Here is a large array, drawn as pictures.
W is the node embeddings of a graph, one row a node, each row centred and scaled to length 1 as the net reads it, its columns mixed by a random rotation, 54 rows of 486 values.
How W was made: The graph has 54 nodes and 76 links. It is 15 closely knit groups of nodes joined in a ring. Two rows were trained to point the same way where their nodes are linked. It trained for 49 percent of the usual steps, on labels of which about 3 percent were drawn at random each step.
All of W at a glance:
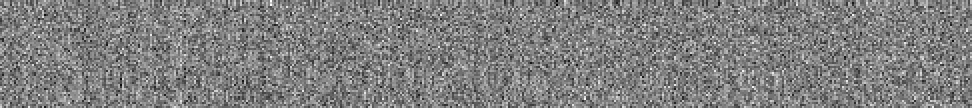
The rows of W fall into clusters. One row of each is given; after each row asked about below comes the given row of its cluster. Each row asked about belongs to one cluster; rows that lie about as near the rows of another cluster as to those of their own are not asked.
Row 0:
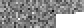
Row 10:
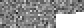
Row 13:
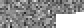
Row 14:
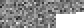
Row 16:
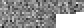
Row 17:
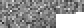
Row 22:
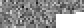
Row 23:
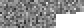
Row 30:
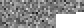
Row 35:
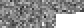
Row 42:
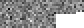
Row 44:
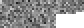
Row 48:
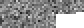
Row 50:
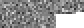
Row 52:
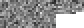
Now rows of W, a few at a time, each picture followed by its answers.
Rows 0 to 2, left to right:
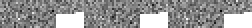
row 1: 0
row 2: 0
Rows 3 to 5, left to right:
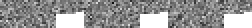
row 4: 23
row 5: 52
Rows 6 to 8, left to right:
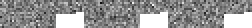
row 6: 16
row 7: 44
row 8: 30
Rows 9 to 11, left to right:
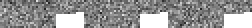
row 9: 22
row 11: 35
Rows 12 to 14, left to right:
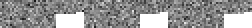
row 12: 42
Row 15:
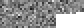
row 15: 14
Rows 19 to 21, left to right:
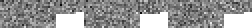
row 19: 50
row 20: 48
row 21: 35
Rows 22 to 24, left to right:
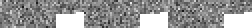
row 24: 44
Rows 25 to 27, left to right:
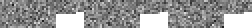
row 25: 30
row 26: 13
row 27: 22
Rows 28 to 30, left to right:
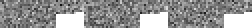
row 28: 0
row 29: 23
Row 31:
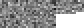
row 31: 52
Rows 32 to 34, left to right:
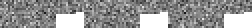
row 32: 16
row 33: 13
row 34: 10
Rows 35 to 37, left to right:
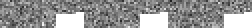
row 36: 50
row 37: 50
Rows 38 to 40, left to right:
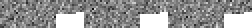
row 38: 10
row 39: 42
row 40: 10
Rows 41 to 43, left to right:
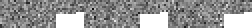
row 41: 10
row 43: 44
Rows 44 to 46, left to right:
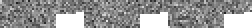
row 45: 17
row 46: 48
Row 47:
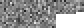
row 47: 30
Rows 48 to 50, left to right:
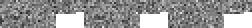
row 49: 48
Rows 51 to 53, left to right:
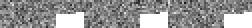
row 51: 35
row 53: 22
